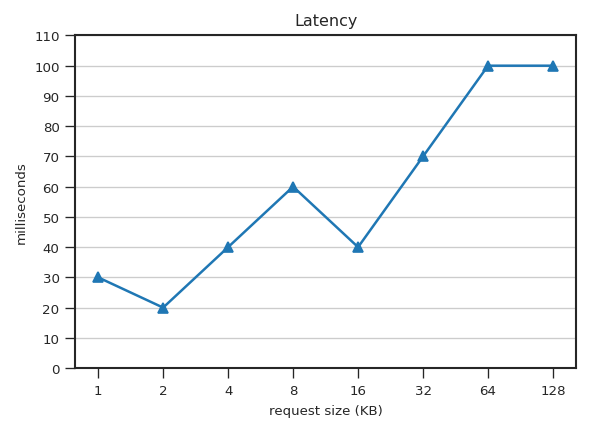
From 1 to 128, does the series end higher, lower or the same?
higher
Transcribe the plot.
Title: Latency
x-axis: request size (KB), ticks 1 2 4 8 16 32 64 128
y-axis: milliseconds, ticks 0 10 20 30 40 50 60 70 80 90 100 110
Values:
30 20 40 60 40 70 100 100
